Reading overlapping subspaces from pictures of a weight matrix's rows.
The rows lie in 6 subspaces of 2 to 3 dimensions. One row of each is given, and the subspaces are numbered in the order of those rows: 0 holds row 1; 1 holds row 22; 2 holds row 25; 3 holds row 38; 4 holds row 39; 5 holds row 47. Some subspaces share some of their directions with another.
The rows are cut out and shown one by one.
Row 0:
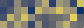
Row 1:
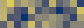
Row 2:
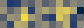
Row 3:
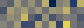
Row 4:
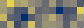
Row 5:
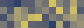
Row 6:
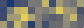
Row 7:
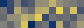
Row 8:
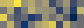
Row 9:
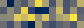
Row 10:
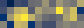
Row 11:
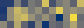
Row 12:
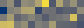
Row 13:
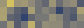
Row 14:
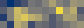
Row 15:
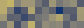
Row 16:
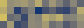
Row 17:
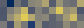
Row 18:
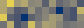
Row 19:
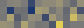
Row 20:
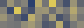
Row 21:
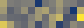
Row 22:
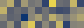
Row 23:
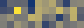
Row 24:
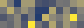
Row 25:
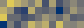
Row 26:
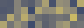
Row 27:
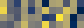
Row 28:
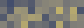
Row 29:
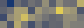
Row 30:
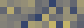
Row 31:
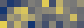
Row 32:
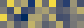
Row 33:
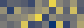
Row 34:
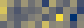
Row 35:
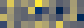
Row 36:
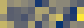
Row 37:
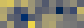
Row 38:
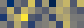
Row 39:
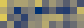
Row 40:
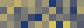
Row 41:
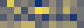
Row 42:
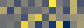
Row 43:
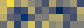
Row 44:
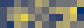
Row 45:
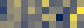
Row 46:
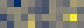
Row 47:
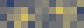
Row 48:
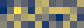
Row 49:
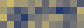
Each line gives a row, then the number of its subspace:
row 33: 1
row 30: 1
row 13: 4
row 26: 0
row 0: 0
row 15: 3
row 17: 4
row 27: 5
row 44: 2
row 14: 0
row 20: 3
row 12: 2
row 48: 3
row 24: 1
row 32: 3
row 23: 3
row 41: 4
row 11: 5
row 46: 1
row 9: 4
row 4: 5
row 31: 2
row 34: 5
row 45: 5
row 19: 0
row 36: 2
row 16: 4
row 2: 5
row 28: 0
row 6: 2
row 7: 1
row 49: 4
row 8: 1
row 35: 2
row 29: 2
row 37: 1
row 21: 2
